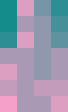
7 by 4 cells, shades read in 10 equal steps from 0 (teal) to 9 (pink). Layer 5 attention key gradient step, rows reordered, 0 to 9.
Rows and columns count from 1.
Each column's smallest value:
0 6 4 1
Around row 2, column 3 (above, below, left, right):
4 5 6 2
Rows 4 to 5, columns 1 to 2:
6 6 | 8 6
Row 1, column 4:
1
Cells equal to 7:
3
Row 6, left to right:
7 6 7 7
